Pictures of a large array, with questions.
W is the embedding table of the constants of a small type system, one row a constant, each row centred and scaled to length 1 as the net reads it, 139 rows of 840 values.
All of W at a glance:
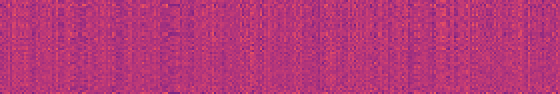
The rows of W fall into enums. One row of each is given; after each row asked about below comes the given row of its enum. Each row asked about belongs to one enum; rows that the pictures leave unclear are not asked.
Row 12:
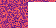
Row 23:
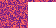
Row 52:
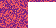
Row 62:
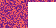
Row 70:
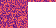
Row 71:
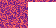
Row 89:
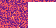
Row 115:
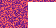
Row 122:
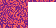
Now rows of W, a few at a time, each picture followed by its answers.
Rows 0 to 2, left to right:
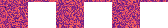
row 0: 12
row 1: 122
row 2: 62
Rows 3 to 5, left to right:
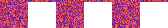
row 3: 23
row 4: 70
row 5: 122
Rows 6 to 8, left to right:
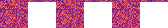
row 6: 52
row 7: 52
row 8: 52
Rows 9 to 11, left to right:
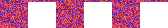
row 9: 89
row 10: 52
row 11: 89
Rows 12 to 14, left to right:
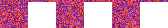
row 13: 122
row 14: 62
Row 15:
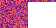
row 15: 62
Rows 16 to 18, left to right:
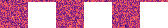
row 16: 89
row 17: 23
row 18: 70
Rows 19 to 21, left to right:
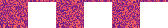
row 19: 122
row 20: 62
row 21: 62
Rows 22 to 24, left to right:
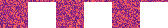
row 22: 122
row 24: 52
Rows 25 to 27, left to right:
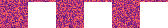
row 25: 12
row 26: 70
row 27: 115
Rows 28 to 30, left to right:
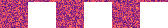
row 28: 12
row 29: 23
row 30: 89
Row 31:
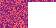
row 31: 62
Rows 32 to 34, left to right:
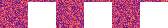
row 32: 115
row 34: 12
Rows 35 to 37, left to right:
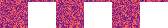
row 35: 62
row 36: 122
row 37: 23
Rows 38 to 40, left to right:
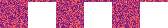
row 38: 71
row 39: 62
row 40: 70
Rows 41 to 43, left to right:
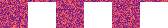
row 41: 23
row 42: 52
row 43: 12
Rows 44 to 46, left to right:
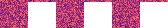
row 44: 23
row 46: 70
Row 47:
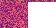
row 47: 62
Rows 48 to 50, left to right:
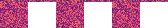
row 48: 52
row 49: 62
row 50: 52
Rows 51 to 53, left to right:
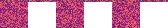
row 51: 52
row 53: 62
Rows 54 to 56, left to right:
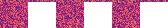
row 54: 122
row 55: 71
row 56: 62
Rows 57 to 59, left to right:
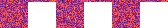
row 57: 12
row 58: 89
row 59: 12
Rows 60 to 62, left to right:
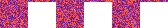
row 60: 71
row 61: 12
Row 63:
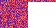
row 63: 70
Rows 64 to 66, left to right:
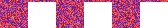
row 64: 89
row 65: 122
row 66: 12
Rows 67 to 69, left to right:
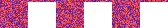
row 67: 115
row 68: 52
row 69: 122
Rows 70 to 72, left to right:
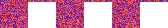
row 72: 62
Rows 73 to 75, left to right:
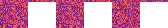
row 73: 122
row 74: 122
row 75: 52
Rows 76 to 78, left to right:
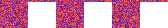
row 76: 115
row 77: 12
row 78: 70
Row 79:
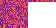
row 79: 122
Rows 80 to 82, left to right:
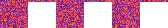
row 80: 70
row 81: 12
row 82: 122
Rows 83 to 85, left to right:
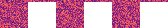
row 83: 89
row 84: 52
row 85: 122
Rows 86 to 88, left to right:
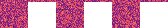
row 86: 70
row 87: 52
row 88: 122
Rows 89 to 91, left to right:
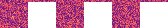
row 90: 71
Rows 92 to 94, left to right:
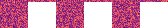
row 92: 70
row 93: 70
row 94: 12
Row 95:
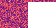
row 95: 89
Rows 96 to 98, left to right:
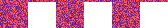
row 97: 115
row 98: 70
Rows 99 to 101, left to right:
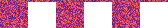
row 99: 71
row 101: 122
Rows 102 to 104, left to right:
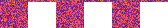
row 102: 70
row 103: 62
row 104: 52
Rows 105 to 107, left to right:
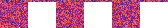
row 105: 89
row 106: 52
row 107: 23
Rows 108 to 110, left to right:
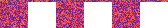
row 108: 23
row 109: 52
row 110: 12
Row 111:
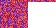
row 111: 70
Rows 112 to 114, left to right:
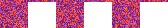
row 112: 62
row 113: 12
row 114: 122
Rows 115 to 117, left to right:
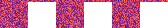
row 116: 122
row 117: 70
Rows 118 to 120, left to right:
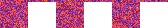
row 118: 62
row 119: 52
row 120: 89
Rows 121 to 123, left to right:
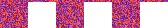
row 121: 12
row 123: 71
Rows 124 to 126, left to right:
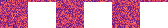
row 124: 70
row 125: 52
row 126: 122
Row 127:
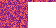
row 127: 23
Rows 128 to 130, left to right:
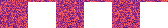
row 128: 70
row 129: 12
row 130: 12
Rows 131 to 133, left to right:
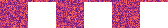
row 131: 23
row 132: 89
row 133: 70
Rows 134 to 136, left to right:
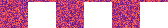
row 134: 12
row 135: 115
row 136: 23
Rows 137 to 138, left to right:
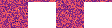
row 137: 12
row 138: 52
